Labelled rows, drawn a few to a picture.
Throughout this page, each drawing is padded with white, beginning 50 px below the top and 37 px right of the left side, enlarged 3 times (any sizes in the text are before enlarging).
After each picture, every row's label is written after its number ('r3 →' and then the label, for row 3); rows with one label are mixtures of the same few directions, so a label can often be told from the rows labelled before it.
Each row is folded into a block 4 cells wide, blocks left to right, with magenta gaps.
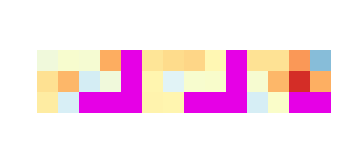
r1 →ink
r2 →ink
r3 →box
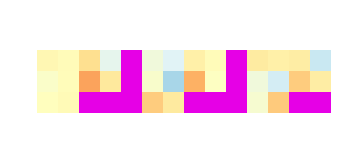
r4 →box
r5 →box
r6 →ink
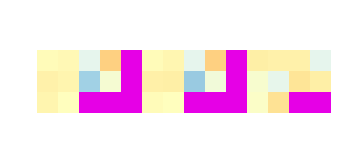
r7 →box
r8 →box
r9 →ink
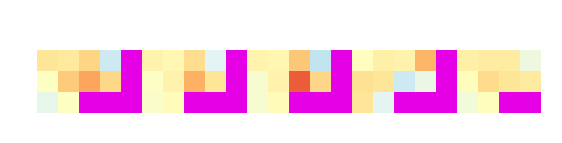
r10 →box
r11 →box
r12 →box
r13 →ink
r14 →box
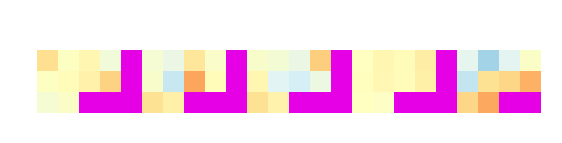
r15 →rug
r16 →box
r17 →box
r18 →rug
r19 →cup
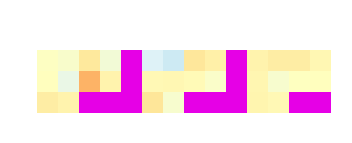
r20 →box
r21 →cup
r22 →ink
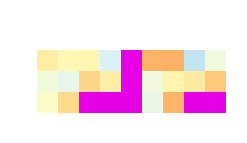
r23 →ink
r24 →cup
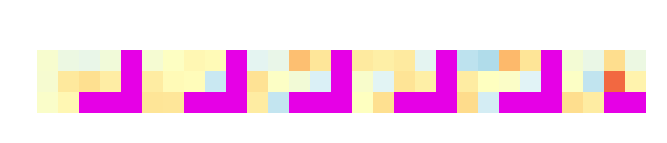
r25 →ink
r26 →rug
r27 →cup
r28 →ink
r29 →cup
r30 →box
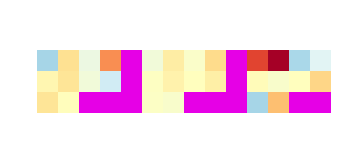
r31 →rug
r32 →rug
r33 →cup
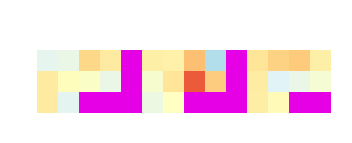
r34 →cup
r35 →box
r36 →ink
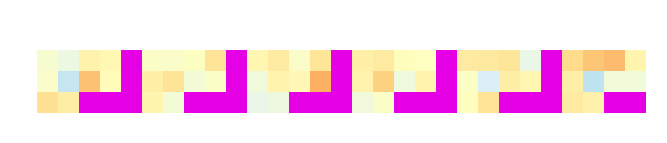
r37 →box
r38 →ink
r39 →rug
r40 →box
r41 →ink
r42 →ink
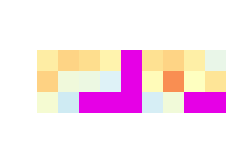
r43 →cup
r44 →box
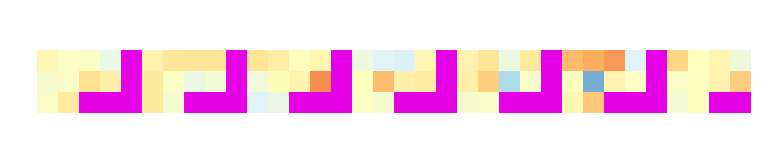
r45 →ink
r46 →ink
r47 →rug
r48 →ink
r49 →box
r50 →ink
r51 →rug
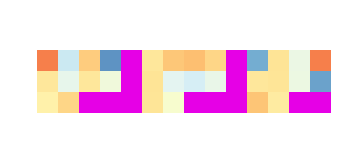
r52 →rug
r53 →ink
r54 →rug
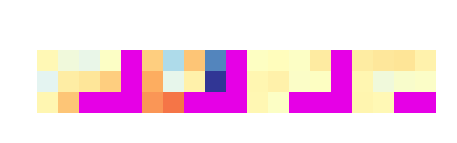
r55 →cup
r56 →rug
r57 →ink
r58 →ink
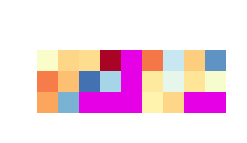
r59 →ink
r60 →rug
